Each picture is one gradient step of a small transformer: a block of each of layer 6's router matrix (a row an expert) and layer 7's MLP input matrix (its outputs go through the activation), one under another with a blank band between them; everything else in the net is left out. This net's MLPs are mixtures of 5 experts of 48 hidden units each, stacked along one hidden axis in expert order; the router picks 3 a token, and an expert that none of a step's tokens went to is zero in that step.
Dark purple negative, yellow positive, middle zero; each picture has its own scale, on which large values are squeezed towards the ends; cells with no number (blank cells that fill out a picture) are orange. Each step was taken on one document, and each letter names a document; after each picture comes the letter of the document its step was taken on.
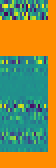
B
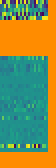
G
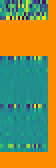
G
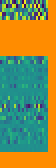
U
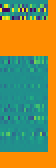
U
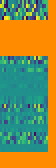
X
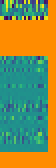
B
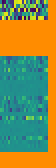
U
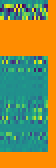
X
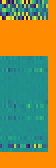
G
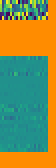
G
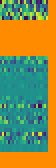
U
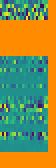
U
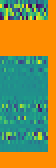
B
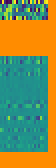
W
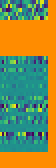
X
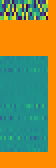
G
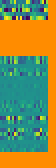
W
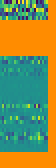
B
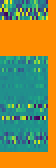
B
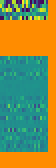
W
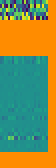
G
